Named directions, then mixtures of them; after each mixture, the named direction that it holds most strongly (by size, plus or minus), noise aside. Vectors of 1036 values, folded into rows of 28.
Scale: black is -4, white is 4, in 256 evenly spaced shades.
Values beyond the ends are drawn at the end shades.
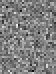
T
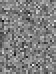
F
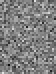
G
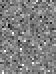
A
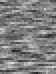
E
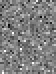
A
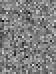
F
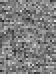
F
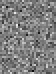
T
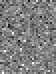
A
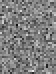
T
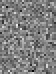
T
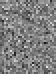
F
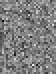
F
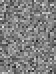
G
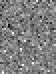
A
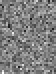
A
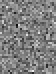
T
